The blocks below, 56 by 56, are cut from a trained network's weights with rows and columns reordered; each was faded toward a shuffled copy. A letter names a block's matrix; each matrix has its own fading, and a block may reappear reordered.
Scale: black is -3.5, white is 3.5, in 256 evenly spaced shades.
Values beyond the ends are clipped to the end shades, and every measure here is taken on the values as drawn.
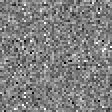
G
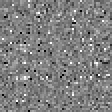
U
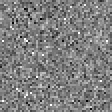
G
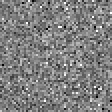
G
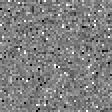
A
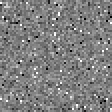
A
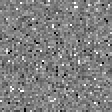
A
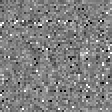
U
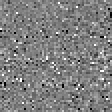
U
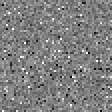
A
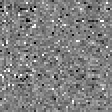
U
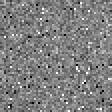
A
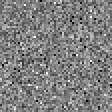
G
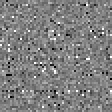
U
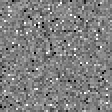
A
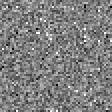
G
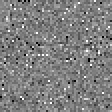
A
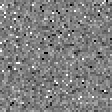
A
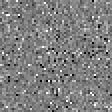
U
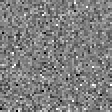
G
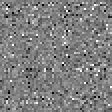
U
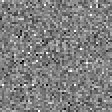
G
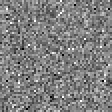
G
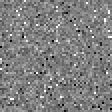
A
